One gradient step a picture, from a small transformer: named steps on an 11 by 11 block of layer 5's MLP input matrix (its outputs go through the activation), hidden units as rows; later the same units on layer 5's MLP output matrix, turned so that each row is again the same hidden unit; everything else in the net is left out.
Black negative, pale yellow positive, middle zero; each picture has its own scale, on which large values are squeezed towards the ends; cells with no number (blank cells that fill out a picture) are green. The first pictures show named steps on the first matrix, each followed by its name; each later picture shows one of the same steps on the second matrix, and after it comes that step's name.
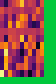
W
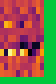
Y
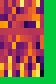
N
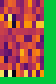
W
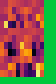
Y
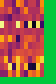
N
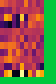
W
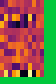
W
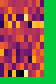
W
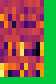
Y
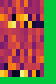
W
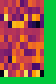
W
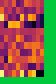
W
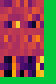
N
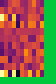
W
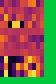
N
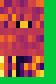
N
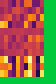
N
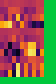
Y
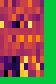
N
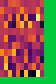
W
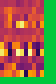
Y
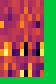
Y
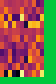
W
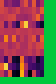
N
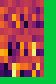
Y
